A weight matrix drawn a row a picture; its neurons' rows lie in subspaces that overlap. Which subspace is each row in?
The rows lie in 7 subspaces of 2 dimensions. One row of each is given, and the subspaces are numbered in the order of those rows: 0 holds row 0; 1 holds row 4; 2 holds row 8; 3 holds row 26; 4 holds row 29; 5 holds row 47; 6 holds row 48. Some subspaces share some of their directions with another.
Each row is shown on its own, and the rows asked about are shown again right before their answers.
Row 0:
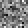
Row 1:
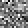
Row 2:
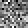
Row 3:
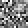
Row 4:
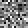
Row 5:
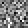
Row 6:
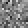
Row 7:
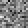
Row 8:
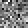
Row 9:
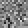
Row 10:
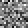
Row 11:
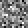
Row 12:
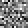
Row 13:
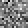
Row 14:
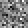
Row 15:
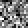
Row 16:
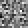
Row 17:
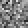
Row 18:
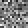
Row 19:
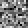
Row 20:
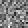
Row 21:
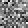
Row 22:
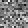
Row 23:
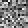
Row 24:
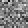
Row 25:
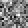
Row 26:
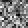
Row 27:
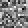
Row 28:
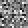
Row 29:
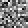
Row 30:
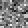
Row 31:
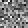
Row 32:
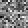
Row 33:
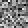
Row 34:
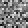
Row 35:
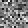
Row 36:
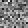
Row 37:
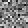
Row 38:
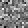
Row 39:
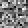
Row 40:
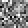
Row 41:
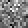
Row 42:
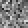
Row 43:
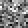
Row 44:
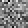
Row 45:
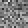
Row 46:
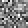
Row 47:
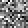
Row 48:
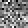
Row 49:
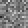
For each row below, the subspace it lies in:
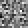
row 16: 2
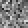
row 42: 2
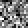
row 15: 3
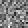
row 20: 1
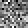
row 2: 6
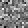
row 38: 0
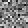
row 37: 4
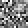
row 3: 3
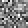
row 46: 3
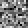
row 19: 4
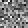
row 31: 0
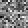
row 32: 5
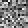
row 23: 4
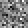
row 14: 0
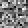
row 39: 4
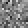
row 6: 2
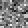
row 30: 6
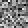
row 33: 4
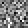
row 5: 1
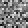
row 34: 5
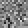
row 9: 1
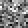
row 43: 6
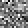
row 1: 5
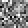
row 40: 3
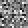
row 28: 2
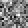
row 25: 3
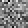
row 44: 6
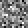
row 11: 0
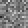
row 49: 5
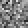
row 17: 2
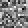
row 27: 4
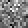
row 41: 6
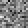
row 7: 5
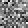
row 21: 1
